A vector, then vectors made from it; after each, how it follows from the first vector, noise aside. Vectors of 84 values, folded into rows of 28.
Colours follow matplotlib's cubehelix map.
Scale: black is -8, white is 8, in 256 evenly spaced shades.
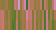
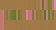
partly zeroed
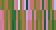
scaled up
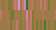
partly zeroed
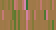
partly zeroed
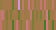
partly zeroed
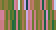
scaled up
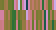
scaled up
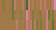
partly zeroed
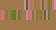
partly zeroed
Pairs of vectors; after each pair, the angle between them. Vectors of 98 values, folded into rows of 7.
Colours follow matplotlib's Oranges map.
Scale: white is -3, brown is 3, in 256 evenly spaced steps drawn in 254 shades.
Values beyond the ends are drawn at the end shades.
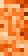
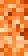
partly aligned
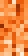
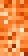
partly aligned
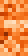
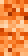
partly aligned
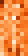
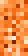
partly opposed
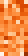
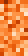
partly opposed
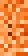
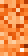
partly aligned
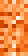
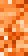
partly opposed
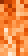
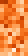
partly aligned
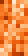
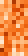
nearly opposite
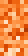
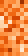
partly opposed
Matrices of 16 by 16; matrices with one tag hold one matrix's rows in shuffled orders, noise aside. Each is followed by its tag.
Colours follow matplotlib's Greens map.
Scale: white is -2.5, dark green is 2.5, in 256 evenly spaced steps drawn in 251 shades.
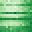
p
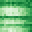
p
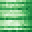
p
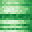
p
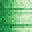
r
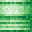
p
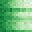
r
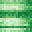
p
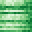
p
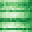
p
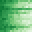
r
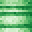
p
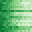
r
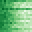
r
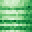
p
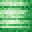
p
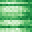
p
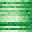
p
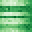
p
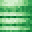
p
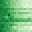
r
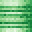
p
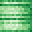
p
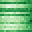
p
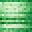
p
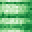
p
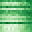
p
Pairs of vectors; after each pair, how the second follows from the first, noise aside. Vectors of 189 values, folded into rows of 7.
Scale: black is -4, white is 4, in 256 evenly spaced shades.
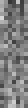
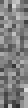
reversed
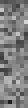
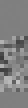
partly zeroed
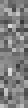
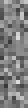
reversed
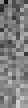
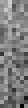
reversed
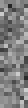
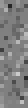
partly zeroed
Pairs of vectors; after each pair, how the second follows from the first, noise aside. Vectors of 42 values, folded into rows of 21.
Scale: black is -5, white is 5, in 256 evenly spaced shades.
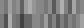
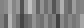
copied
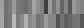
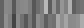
negated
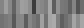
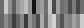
scaled up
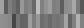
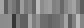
copied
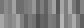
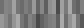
copied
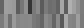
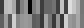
scaled up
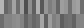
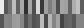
scaled up
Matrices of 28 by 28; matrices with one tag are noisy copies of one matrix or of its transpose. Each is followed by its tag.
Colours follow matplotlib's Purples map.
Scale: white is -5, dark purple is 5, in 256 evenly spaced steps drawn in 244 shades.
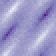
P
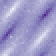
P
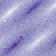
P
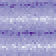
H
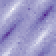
P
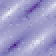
P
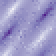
P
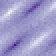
P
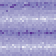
H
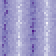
H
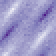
P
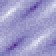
P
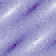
P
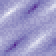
P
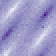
P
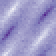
P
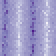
H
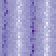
H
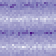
H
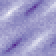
P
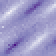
P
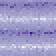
H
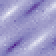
P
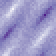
P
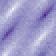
P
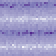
H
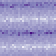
H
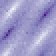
P
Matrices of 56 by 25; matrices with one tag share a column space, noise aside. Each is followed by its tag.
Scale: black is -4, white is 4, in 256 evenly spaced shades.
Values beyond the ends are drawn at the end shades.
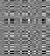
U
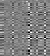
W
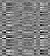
W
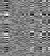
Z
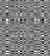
U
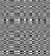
U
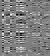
Z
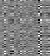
U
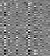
W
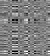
U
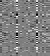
Z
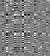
Z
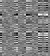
Z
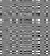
U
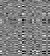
U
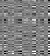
U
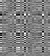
Z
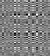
Z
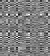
Z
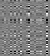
U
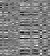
W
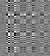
Z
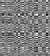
Z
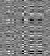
U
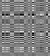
Z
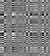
Z
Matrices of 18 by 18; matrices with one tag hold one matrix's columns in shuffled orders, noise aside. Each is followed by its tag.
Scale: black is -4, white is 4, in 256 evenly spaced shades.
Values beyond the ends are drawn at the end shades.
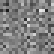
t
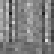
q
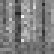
q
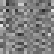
t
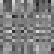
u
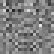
t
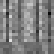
q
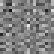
t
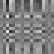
u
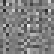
t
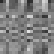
u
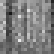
q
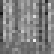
q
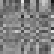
u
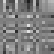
u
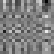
u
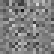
t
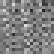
t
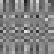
u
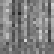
q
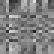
u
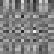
u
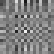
u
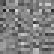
t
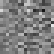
t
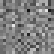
t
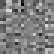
t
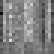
q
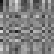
u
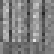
q
